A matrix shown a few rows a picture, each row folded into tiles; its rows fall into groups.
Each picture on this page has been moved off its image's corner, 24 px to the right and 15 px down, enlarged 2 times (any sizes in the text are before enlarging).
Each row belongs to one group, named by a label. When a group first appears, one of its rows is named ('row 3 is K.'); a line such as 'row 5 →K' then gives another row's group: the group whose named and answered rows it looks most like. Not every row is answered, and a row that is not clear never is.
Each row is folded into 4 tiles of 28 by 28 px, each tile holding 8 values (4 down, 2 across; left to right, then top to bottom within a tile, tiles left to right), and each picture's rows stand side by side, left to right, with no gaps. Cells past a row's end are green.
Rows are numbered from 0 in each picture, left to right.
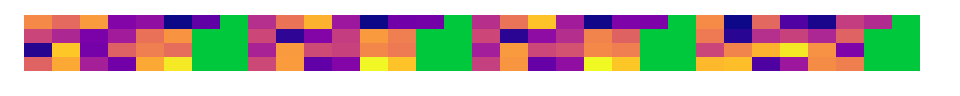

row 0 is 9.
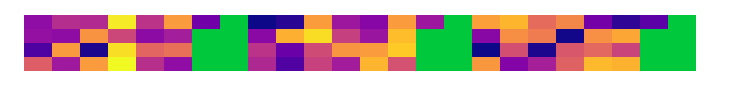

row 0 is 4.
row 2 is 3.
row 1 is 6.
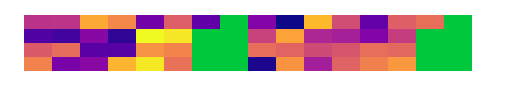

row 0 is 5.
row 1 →6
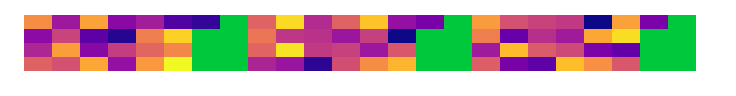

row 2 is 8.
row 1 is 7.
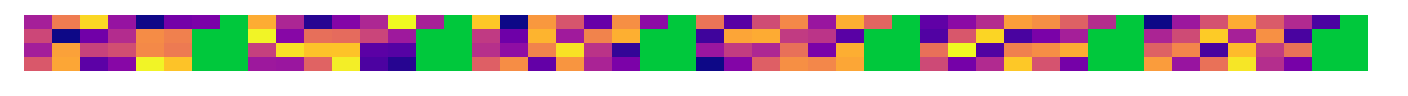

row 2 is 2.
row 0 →9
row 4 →4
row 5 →4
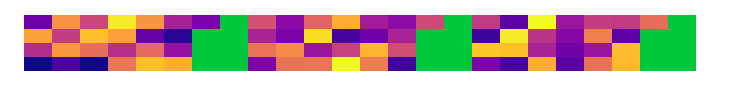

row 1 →4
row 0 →7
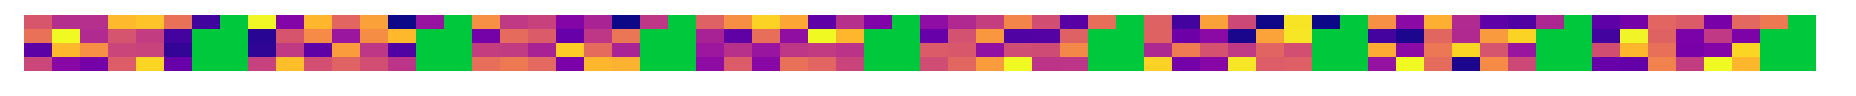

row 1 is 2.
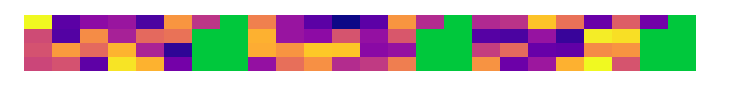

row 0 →8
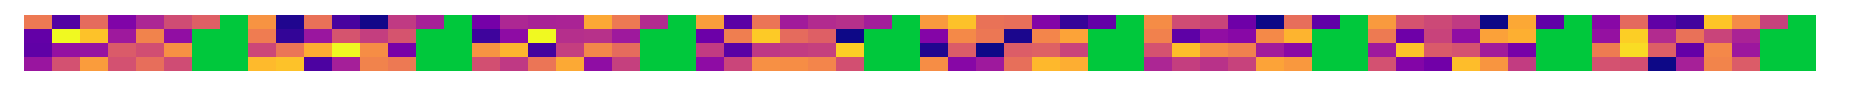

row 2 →4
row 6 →8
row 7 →7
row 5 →8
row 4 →3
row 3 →6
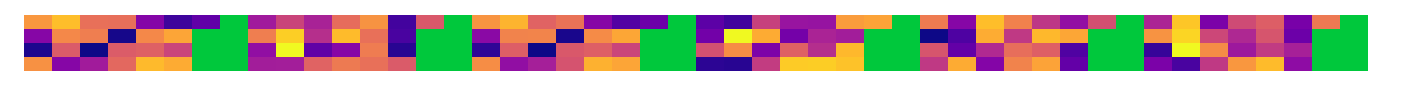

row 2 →3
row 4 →2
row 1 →7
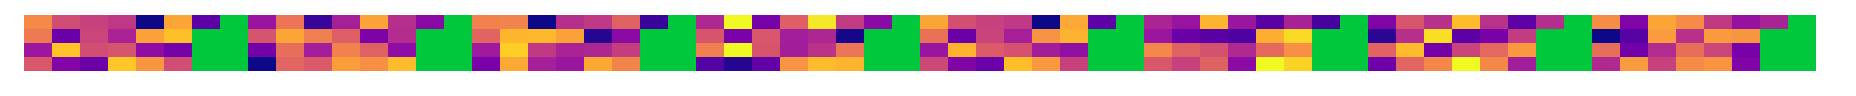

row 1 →7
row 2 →7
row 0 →8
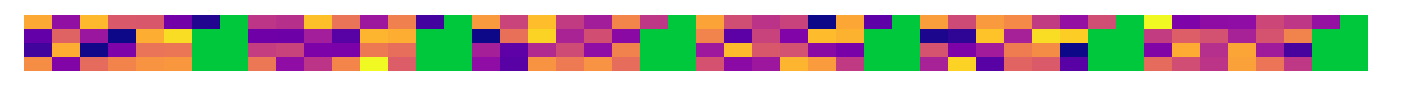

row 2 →6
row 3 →8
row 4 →2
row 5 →8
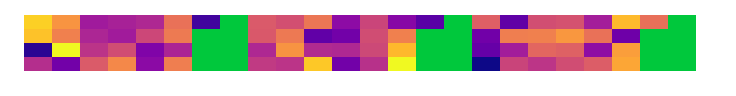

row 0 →8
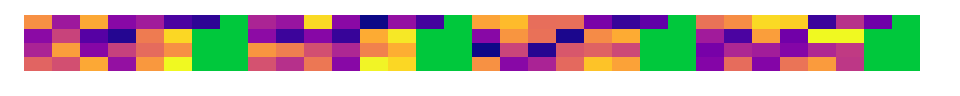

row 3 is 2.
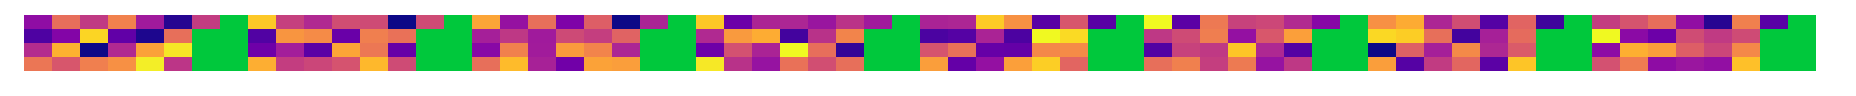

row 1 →3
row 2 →9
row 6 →3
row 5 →2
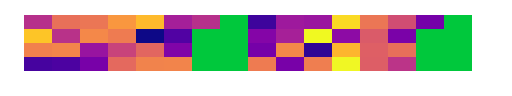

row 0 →7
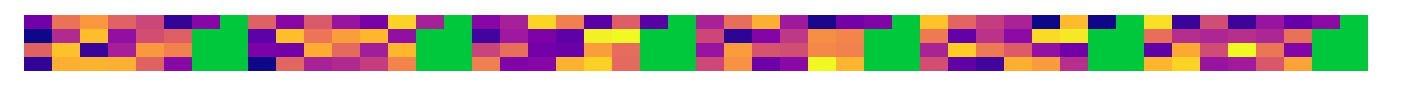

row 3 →9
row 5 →9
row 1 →6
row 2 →5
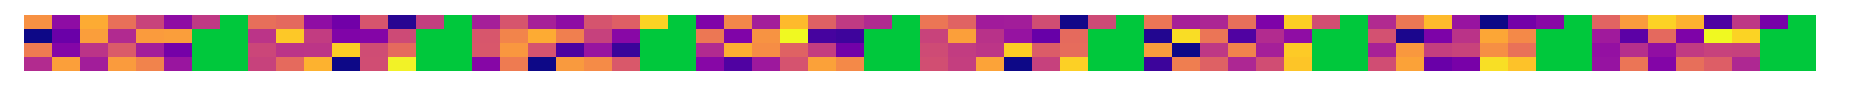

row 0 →2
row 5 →6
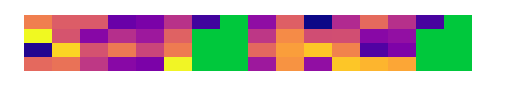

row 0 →9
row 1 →7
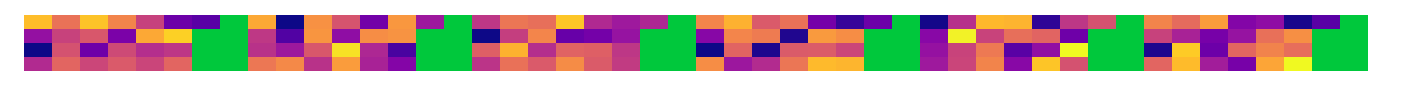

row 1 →2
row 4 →6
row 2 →4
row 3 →3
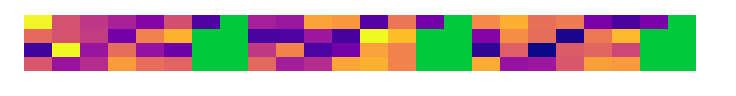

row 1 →5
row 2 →3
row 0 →8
